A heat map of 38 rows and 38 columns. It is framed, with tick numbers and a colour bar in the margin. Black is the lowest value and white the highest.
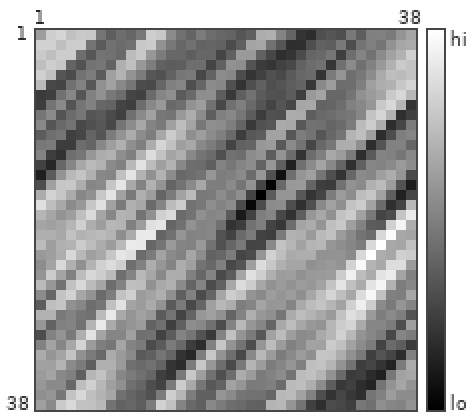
Mirror symmetry: none. Odd rows or columns: none. Grain: diagonal, up to the right. Histogram: bell-shaped.
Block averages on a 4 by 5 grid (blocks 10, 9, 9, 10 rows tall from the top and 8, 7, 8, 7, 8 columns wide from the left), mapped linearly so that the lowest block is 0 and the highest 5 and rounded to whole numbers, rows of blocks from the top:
2 2 1 0 3
3 4 1 1 2
4 4 2 4 5
4 1 2 3 1
